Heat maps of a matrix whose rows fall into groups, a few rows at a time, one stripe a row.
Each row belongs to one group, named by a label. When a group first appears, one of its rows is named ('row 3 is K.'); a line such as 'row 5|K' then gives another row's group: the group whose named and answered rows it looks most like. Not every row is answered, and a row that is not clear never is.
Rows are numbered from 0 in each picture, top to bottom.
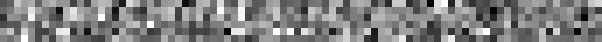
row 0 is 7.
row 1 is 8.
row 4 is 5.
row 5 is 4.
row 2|8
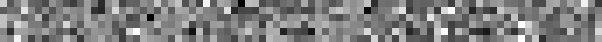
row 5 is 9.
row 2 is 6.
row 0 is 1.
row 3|9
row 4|7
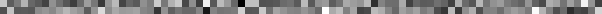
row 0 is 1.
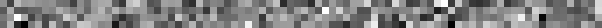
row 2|9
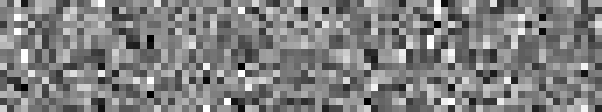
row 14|4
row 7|4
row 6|6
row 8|4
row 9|1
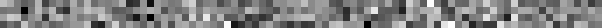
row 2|6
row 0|6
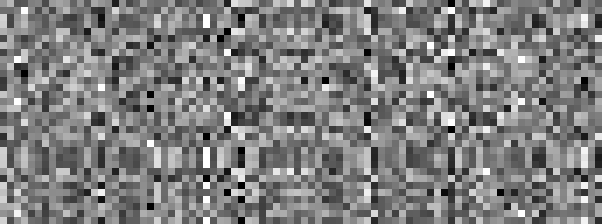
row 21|1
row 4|5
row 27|5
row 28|1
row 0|5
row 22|1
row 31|1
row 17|4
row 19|8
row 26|1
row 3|1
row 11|8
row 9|5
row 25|8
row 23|1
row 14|9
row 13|6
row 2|1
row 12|8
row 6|6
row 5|8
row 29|6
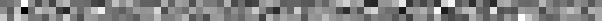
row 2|9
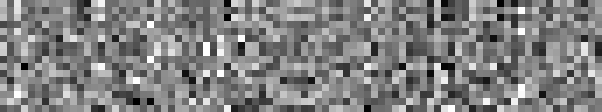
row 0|5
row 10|7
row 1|9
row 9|5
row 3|7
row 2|5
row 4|9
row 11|7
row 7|1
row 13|9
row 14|6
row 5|8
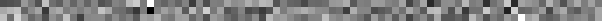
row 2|9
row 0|7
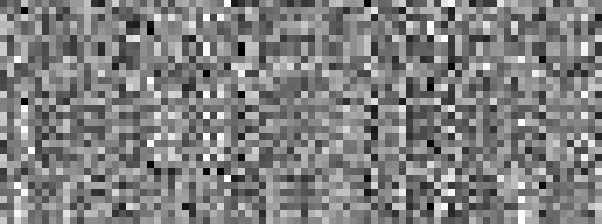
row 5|7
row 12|7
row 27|4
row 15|4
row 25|4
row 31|9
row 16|1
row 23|6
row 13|1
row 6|1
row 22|1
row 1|5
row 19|1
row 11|7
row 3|6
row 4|6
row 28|9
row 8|9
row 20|7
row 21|8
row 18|4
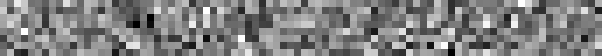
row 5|8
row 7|5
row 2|6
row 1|1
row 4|4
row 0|9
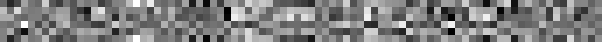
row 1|5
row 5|7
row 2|5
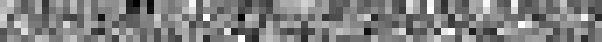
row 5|8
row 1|6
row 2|1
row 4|4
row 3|9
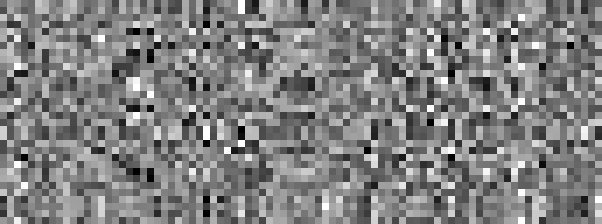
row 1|8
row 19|1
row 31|9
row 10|5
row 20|8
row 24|6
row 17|7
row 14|9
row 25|6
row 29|8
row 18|1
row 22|5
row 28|8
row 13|7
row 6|8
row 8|6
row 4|6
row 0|8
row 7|6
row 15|6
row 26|4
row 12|7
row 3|7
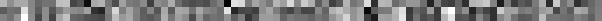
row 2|4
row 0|5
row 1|4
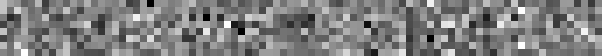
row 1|9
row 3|4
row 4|1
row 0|6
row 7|4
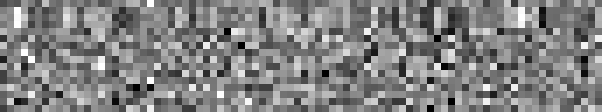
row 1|9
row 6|1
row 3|9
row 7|4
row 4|5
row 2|9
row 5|8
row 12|6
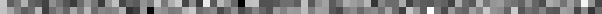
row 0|1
